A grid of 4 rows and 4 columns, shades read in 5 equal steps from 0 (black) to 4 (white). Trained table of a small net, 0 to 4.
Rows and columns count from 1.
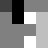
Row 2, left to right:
2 0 4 3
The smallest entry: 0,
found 2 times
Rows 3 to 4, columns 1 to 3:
2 2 2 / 2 2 4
